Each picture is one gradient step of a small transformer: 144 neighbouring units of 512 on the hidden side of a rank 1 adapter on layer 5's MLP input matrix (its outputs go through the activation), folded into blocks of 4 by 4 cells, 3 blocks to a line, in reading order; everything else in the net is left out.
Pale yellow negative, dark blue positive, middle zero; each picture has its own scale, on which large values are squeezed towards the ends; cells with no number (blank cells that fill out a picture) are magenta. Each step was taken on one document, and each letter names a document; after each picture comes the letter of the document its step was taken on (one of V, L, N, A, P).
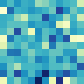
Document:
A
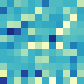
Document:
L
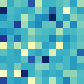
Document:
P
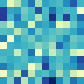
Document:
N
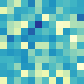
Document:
A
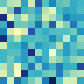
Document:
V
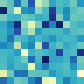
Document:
P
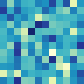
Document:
V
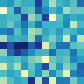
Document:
L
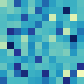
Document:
L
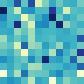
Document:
P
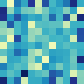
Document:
N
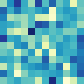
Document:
V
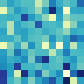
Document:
L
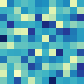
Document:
V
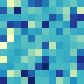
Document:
N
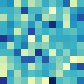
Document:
V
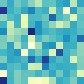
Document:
P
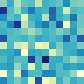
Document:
P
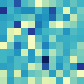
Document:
P
